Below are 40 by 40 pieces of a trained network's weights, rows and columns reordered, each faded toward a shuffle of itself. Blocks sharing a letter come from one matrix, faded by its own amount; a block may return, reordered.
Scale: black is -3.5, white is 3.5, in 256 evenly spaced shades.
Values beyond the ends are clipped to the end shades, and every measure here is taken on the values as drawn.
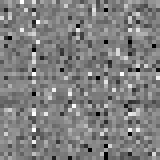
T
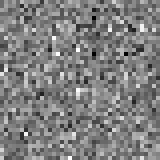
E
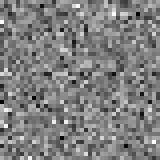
E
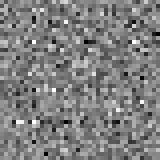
E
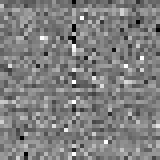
T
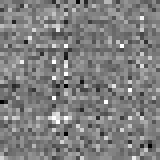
T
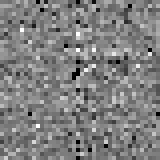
T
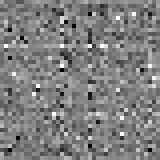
T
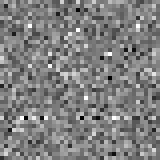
E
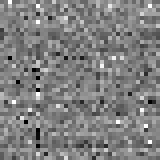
T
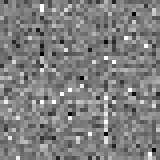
T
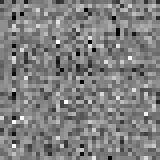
T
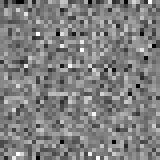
E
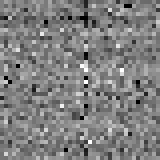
T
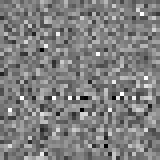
E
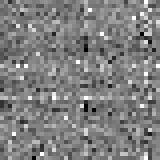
T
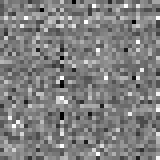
T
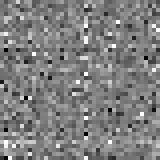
T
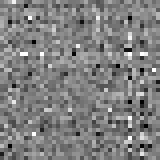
T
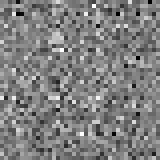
E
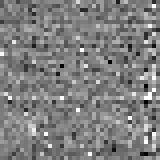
T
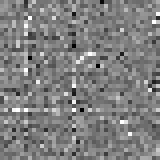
T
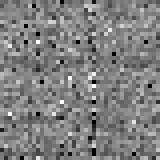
T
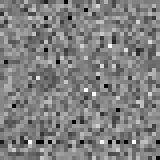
E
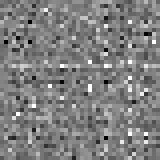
T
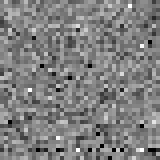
E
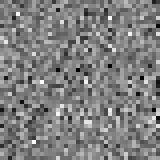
E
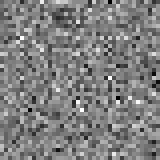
E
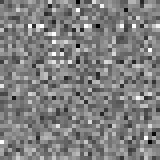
E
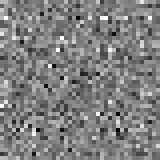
E
